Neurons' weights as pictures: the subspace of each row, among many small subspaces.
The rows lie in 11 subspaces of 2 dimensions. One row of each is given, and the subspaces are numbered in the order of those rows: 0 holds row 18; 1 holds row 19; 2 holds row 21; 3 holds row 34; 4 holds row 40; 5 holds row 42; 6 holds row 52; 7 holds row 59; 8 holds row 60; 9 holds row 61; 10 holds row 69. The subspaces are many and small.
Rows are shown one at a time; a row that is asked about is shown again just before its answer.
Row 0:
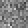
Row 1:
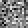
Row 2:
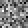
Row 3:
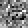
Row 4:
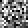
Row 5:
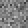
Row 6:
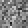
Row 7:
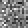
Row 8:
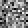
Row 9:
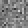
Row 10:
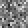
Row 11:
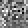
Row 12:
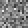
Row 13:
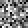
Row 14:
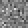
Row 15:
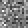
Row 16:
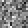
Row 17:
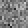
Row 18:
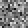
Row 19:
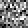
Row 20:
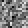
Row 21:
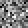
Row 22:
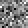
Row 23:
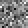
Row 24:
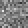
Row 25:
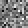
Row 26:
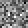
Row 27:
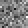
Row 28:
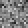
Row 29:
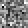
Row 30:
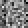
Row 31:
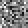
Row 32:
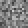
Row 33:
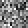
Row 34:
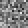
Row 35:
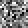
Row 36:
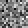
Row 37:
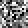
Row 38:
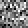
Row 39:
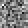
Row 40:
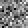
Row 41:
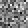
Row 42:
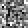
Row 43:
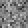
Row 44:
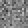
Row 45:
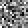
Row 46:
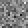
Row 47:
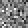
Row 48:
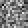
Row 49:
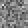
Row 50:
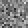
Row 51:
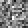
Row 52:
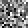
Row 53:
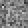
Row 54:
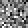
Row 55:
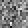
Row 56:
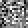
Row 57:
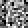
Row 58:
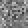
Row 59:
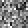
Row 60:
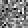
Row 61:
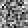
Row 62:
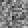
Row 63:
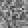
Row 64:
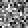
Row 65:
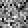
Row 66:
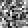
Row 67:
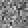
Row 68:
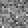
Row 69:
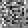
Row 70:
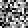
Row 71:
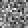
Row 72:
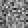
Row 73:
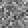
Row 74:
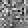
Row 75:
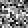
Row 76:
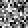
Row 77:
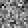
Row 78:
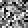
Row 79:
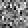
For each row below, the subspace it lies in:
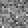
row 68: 5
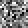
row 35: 2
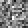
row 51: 7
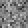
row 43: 0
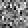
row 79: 1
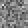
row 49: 9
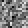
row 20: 7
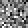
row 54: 6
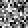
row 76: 0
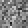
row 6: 1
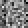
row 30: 5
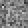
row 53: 5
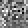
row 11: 2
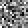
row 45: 10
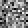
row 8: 9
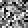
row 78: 4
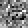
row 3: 1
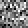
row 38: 1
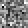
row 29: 5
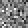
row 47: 6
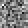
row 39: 9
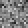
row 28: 9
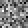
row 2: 2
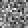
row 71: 0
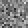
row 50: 6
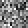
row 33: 7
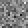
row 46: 6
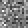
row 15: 10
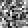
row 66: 3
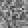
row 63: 3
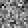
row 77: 9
